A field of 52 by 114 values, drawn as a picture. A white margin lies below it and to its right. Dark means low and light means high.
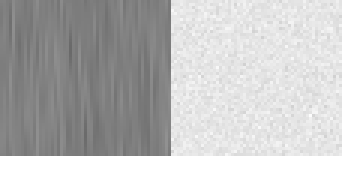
It is made of 1 by 2 panels. Panel 1,1: middling, streaked downward, faint in contrast. Panel 1,2: very high, fine-grained, faint in contrast.
